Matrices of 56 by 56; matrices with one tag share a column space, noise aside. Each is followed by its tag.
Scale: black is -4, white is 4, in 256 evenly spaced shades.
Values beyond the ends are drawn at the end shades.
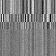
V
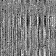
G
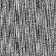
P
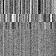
V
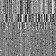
V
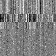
V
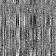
G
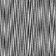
P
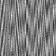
P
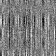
G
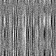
G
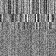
V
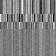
V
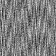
P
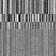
V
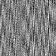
P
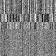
V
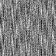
P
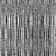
G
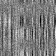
G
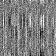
G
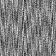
P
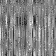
G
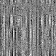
G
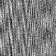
P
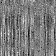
G
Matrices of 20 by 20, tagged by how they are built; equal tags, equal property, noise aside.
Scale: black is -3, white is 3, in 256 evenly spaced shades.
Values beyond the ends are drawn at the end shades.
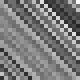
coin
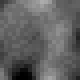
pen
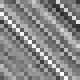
coin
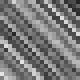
coin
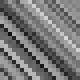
coin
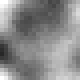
pen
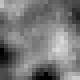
pen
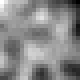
pen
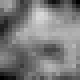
pen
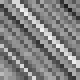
coin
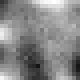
pen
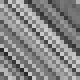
coin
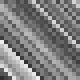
coin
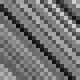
coin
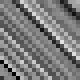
coin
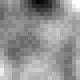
pen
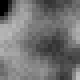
pen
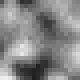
pen
